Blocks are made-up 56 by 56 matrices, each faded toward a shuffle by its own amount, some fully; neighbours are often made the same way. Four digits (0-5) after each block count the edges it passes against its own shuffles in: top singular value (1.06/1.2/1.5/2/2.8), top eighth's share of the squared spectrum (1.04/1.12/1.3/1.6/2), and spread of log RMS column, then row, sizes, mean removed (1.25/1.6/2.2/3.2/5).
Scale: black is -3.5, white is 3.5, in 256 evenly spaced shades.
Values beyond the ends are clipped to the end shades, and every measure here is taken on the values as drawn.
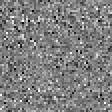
0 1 1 1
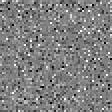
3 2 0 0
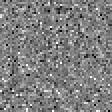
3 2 0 0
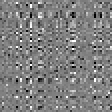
5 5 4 3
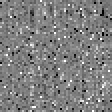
3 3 1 0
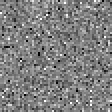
1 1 0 0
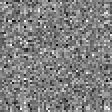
3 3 1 1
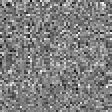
4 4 2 2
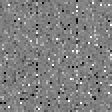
1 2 1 0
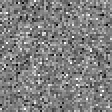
2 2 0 0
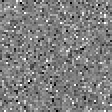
1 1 0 0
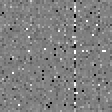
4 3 1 0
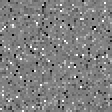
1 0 0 0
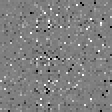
3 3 1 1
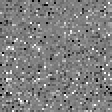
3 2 1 1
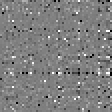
4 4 2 2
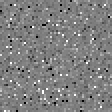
0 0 0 0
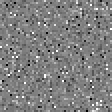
0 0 0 0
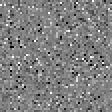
2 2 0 0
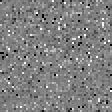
0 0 0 0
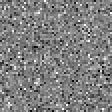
1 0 0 0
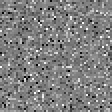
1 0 0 0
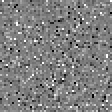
1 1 0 0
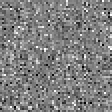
3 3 1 1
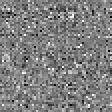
4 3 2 2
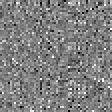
4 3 2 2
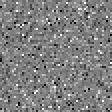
1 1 0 0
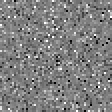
0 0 0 0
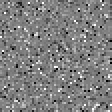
0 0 0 0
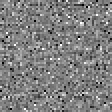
2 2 0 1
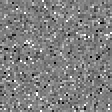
1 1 0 0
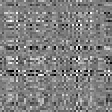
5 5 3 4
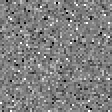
0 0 0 0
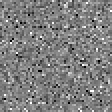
2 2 0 1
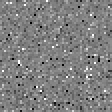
2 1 0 0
